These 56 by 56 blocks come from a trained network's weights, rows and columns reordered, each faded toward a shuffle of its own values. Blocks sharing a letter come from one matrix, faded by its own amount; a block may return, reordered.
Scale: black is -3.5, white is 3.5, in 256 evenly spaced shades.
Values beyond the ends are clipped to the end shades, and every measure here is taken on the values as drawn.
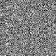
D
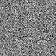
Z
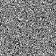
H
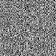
D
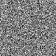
Z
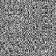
D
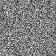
Z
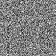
Z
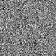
H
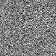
H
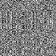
D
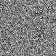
Z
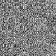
D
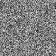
Z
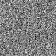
Z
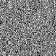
H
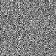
D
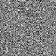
H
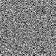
H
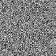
H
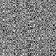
D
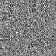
D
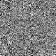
H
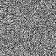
Z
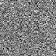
H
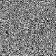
H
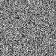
Z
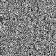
Z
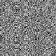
D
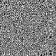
H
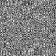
D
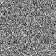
H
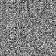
D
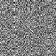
D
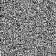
Z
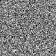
Z
